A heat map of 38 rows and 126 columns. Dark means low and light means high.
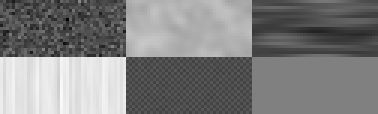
The table splits into 2 rows of 3 panels. Panel 1,1: low, fine-grained. Panel 1,2: high, blotchy, faint in contrast. Panel 1,3: low, streaked across. Panel 2,1: very high, streaked downward, faint in contrast. Panel 2,2: low, checkered, faint in contrast. Panel 2,3: middling, flat.
